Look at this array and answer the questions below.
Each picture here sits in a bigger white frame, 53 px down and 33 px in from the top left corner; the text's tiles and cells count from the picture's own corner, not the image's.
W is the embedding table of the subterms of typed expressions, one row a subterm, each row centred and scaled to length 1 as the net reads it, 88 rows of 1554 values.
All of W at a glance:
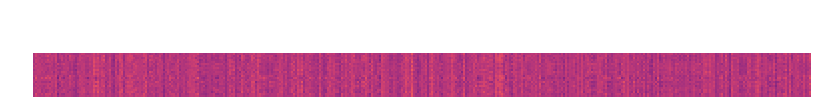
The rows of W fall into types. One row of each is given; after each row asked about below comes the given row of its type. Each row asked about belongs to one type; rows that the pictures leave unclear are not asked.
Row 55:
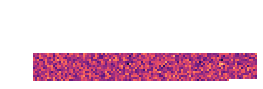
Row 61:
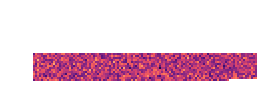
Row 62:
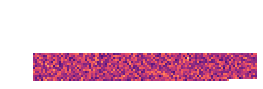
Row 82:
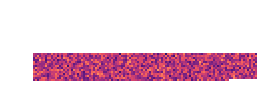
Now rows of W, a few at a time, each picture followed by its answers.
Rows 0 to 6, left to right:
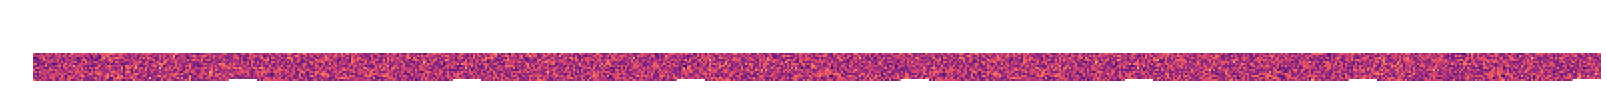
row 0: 82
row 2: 55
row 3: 61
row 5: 55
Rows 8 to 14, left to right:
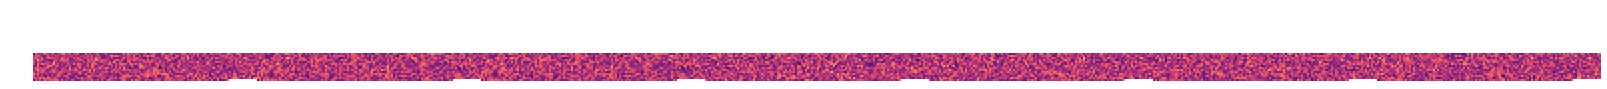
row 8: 61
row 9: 61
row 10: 61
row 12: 62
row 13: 82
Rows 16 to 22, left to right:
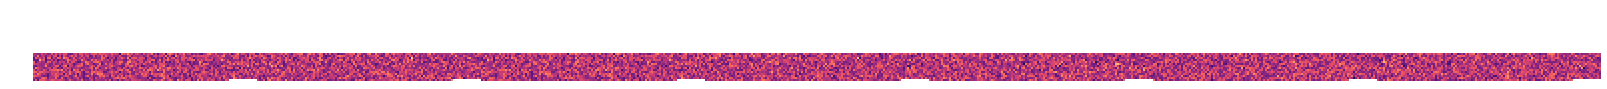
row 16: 82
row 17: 62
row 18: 82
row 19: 55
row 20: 55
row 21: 62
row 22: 62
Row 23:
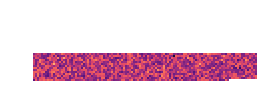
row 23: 61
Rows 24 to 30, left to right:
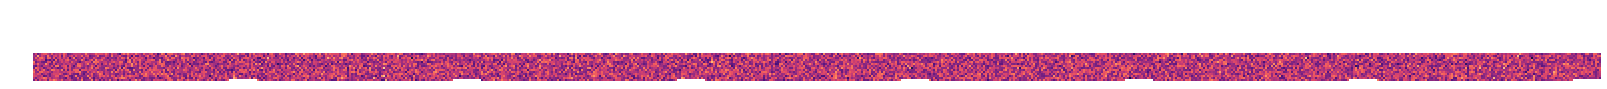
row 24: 82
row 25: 62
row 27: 62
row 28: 62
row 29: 55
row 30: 82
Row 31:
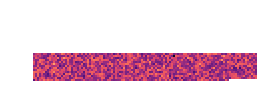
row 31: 61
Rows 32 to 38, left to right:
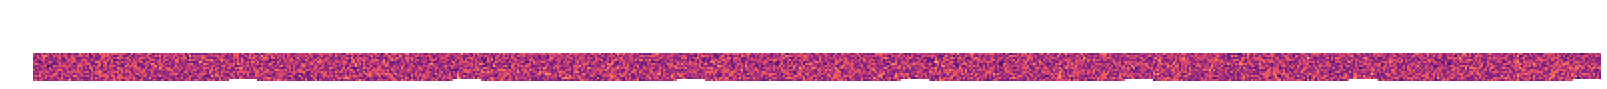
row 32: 82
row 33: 82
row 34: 82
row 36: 62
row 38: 62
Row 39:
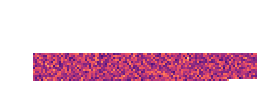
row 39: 62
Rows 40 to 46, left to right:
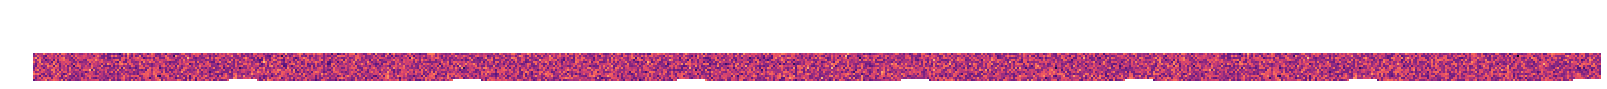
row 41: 62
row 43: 82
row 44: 61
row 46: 61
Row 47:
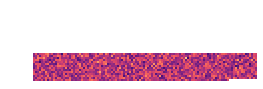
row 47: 55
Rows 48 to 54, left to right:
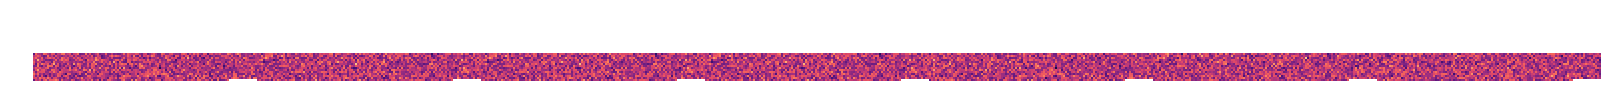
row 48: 61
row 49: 82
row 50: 82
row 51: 82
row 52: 61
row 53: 55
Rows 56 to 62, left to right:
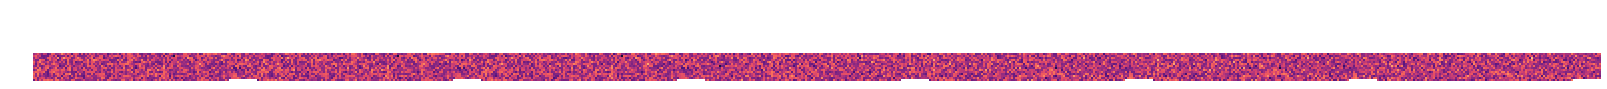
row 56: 61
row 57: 61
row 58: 61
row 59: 82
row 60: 61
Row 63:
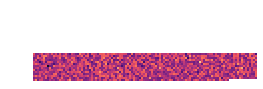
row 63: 82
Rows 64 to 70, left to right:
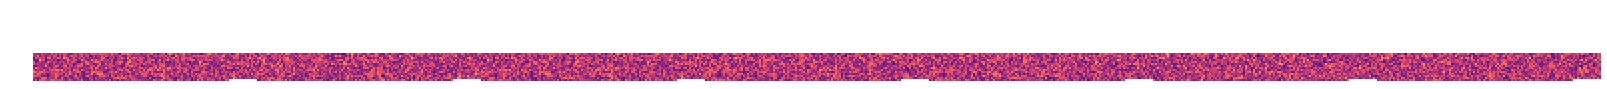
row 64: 82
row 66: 82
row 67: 61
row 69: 62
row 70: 55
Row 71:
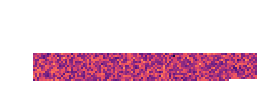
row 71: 61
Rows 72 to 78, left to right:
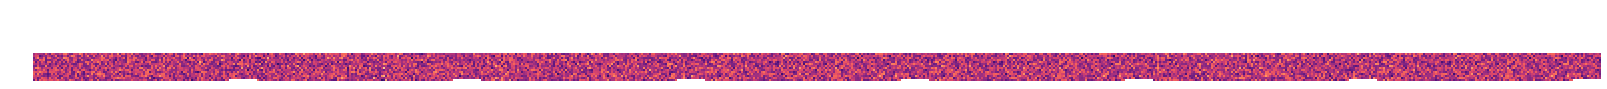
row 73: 62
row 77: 61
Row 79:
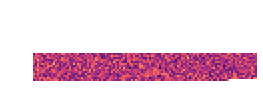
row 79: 61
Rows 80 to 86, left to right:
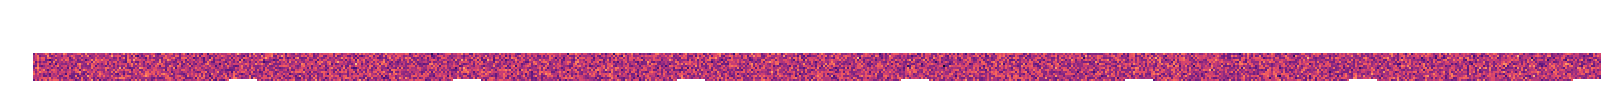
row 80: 61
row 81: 82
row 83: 55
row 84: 82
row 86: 55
